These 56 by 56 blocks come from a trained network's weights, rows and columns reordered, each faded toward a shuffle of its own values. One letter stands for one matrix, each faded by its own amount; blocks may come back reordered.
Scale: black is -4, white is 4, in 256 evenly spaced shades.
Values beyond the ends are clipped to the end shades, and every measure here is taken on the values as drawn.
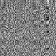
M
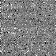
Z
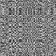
M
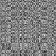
M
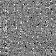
Z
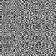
M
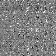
Z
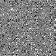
Z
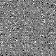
Z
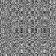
M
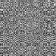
M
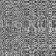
M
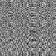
M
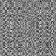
M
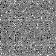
Z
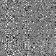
Z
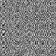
M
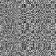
M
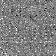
Z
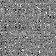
Z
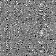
Z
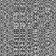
M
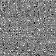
Z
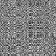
M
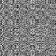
M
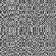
M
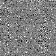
Z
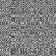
M
